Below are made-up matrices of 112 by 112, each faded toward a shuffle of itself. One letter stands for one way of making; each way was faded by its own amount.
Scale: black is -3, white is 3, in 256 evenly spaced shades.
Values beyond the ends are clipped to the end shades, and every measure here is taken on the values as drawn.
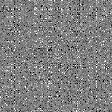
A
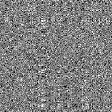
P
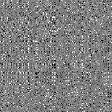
A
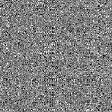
P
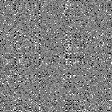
A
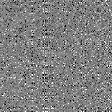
A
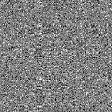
P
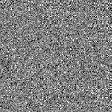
P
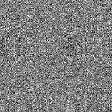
P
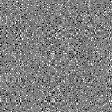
A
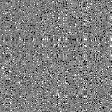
A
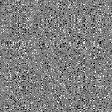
A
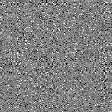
A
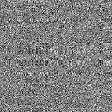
P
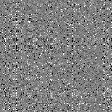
A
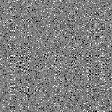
A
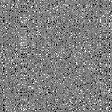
A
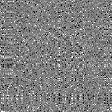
A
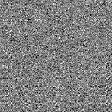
P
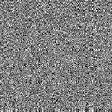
P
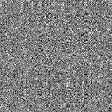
P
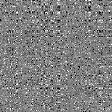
A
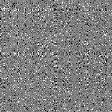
A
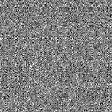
P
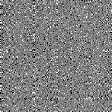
A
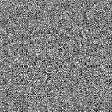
P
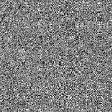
P
